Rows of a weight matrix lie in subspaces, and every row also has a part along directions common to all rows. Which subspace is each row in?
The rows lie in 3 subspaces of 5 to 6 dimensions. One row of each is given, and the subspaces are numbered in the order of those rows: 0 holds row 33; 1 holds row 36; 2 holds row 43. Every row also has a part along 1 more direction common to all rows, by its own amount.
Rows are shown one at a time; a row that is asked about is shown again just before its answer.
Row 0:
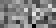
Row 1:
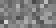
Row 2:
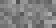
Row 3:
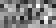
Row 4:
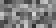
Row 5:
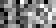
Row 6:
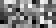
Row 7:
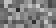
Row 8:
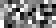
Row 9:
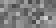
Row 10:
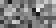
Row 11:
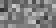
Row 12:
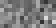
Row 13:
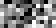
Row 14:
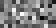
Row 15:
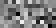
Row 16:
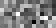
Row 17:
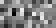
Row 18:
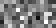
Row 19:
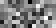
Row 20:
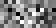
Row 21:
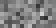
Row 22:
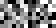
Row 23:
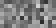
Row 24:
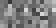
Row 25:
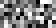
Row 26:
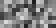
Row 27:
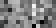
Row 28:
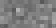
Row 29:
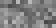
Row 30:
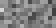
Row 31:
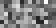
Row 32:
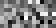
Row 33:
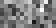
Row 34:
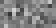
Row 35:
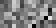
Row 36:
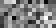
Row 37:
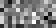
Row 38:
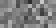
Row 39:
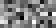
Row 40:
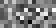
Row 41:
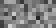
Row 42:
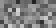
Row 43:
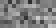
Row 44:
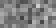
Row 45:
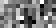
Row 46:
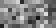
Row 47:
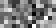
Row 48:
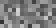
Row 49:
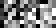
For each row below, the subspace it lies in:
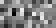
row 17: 0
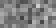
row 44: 0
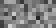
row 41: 1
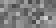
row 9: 1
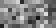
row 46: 1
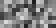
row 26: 2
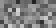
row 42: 1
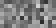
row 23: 0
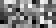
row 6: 0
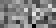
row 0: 2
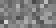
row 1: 1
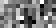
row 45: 1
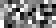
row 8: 1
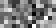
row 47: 2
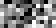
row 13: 0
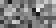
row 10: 2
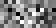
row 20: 2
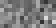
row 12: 0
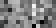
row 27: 2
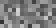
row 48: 1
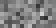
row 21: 2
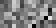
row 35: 2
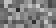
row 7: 0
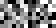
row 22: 2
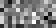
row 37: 0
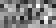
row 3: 0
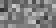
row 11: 1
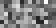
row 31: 1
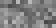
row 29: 1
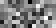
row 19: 2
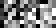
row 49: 1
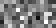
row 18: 1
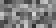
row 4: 2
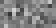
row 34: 0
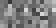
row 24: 2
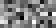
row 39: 0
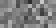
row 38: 0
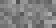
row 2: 1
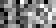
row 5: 1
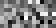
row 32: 0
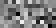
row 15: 2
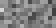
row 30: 1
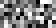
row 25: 0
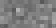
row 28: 0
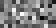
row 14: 0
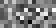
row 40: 2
